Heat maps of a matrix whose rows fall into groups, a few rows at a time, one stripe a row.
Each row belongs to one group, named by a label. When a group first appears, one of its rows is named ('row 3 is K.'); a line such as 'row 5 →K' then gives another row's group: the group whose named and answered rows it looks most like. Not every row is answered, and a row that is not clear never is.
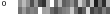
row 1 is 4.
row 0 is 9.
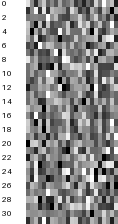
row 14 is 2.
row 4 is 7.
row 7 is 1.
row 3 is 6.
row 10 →4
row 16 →7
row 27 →4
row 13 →4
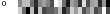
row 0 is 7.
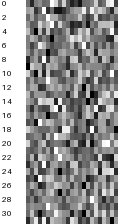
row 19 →2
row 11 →4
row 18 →7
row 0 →1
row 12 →2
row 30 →2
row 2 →4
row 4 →6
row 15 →1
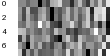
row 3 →4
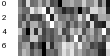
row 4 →6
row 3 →9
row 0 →4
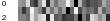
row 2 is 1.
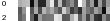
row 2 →7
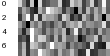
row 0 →6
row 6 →9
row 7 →4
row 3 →6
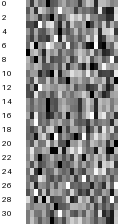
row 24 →2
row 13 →7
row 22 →2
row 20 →4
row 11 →4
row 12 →9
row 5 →1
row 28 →6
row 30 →9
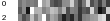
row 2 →1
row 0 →4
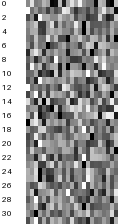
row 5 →4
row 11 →9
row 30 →6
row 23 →2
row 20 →9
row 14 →6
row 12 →7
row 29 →2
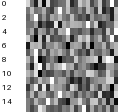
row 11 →1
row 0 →6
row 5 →6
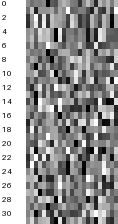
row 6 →4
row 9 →6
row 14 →9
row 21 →4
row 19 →4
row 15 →1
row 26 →9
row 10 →2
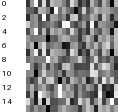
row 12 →9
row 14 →6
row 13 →9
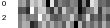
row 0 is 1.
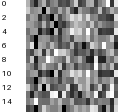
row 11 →6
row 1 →6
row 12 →6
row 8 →4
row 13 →1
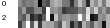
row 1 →2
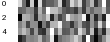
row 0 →6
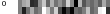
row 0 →2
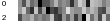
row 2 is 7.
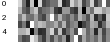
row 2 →9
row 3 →9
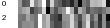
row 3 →4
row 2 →4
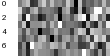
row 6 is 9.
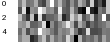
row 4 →4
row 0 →9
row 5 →2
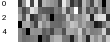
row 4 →6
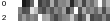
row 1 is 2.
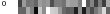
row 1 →2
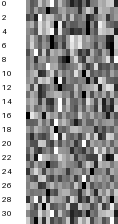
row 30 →1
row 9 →4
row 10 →2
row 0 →1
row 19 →1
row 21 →2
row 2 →9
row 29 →6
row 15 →9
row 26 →2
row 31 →6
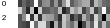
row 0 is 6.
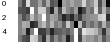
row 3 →2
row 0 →4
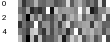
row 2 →6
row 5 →6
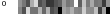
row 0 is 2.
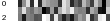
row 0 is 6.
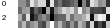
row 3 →9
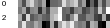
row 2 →7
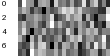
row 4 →2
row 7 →9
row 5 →6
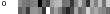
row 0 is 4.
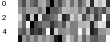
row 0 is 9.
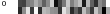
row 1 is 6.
